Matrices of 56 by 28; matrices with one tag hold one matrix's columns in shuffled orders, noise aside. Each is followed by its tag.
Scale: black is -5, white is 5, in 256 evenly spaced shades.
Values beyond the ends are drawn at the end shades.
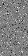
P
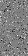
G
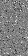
G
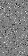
P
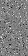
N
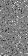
G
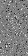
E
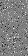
N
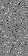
P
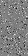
N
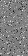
G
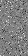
G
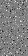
G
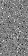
N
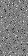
G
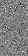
P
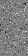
P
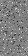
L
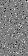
E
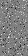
N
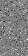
L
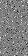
G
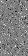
E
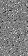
L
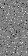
P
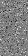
L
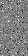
G
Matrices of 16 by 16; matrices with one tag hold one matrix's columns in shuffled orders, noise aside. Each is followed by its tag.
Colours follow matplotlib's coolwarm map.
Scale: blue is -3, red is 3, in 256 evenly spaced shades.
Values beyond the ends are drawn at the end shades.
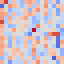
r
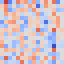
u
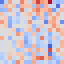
u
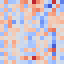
u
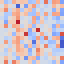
r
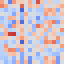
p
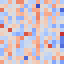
r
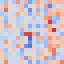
r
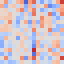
u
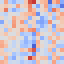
u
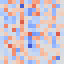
r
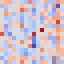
r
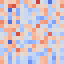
p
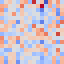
p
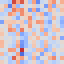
u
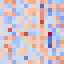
r
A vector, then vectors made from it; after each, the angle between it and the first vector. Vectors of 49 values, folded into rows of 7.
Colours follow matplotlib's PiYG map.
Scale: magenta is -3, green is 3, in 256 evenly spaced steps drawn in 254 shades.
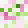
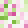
partly opposed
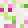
partly opposed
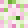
partly opposed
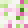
partly opposed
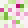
nearly opposite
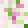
orthogonal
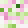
nearly parallel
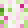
partly aligned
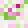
nearly opposite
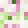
partly opposed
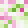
partly aligned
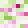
nearly opposite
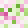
nearly parallel
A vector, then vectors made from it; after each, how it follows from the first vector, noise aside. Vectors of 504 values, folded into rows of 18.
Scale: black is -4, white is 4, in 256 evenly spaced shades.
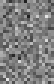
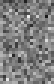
sign-scrambled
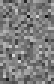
sign-scrambled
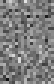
sign-scrambled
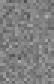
shrunk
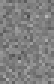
shrunk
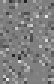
partly zeroed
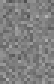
shrunk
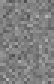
shrunk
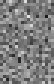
sign-scrambled
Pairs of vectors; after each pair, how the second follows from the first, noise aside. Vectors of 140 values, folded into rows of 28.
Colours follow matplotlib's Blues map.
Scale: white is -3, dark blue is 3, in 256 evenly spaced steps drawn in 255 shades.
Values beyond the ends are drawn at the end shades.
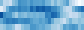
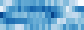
copied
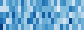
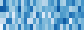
negated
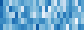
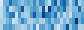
negated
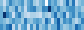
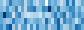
copied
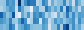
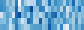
negated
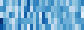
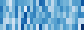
wrapped around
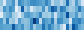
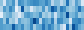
copied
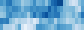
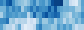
copied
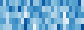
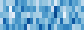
wrapped around
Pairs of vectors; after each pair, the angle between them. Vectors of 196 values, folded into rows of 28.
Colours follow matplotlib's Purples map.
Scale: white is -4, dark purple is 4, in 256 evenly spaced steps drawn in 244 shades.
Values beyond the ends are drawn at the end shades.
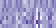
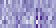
nearly opposite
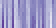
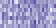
partly aligned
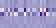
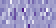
partly opposed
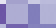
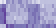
nearly parallel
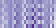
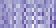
nearly opposite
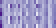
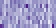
partly aligned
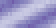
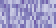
orthogonal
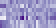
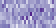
partly aligned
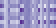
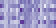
nearly parallel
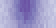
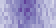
nearly parallel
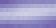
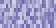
orthogonal
